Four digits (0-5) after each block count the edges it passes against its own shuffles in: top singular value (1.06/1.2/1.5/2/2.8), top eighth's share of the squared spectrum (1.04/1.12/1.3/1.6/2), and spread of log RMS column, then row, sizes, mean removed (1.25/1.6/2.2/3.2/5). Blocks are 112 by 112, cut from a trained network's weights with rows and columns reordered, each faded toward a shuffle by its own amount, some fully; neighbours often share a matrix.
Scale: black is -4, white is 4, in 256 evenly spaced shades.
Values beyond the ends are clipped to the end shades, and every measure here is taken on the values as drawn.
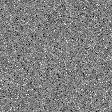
0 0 0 0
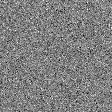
0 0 0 0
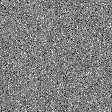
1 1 0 0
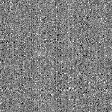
3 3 1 2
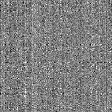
3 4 2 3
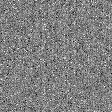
1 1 0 0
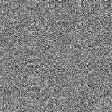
4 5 1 3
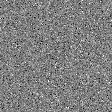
1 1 0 0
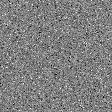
0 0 0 0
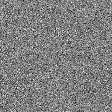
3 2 0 1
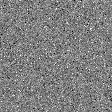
0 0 0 0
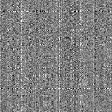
4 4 3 3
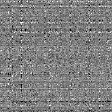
4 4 3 3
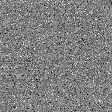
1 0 0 0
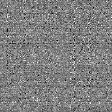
3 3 3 2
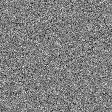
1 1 0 0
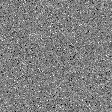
1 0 0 0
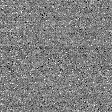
2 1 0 0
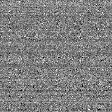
3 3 2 2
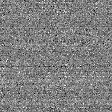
3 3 2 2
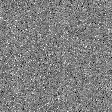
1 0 0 0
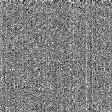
3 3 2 2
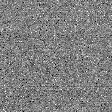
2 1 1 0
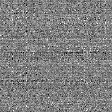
3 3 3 2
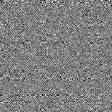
3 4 2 3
